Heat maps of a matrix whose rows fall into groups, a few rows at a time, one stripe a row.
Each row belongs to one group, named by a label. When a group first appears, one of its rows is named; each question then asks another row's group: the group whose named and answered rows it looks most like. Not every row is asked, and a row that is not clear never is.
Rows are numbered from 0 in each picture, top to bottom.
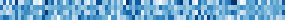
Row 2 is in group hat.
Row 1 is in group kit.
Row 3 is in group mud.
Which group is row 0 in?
hat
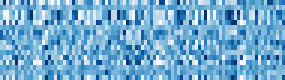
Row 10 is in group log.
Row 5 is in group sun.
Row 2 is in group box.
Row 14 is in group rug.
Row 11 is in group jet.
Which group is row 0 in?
sun
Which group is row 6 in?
kit
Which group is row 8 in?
box
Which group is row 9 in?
hat
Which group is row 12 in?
hat
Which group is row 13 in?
mud
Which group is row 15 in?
hat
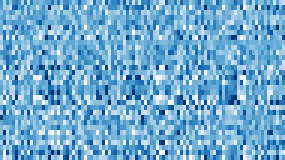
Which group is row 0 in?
rug
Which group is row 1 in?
jet
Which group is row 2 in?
sun
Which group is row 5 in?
jet
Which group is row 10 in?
mud
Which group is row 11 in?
mud
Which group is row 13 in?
rug
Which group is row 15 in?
hat
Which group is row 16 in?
jet
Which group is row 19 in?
hat
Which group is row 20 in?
box
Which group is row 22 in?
sun
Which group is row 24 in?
log
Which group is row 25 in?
box
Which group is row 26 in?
sun
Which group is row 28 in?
sun
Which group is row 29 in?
jet
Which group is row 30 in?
rug
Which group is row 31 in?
jet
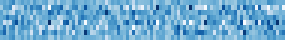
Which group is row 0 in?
sun
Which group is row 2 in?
rug
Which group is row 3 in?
mud
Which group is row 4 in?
jet
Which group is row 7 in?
sun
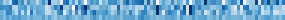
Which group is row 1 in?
log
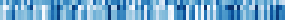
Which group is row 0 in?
rug
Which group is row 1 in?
box
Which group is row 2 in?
box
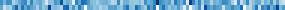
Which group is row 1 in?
jet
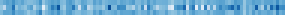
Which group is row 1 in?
box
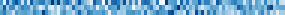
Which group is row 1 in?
sun
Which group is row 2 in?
mud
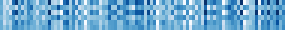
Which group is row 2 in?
jet
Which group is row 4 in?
jet
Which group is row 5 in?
jet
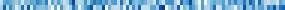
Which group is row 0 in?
log
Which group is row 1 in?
sun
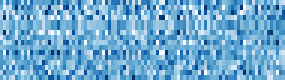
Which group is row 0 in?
rug
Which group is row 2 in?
hat
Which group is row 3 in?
sun
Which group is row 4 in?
box
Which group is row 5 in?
box
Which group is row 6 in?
sun
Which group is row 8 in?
jet
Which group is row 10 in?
rug
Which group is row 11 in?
rug
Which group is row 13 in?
kit
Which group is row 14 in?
log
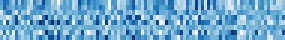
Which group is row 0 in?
mud
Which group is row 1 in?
mud
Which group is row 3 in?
hat
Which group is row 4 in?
rug
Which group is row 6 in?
hat
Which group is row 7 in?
rug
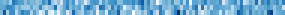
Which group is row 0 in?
jet
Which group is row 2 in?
sun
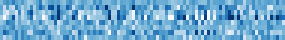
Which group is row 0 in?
mud
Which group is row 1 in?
rug
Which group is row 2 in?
box
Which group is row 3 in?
box
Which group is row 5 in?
sun
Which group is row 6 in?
mud
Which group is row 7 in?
jet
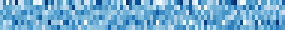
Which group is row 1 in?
log
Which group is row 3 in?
mud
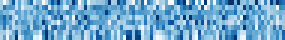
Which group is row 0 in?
box
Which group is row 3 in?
log
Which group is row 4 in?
mud
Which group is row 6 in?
hat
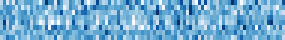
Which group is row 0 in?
hat
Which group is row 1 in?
log
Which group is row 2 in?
log
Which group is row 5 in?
log
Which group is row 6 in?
rug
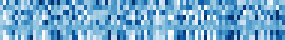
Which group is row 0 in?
rug
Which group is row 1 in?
log
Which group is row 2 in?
jet
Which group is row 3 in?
box
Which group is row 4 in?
hat
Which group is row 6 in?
box
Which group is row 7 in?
box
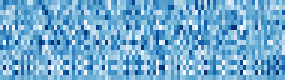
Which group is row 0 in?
mud
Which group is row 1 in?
mud
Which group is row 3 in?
rug
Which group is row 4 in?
jet
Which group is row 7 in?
kit
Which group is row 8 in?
rug
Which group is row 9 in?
kit
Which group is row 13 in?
sun
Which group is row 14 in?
jet
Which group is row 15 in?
sun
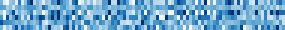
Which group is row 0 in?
box
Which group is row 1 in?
mud
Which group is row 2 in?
box
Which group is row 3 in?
rug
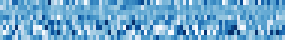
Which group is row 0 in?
jet
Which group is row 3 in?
mud
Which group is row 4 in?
rug
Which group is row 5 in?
hat
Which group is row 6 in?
box
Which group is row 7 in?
kit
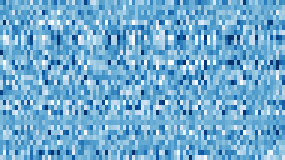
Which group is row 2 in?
mud
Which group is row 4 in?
sun
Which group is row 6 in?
rug
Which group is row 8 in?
box
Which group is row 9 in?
rug
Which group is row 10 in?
kit
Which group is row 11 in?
log
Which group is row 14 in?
mud
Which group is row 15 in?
log
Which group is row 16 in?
hat
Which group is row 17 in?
kit
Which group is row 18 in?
kit
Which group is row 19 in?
rug
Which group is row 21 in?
hat
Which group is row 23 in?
sun
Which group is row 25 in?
sun
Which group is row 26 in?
jet
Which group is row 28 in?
mud
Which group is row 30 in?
rug
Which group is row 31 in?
log
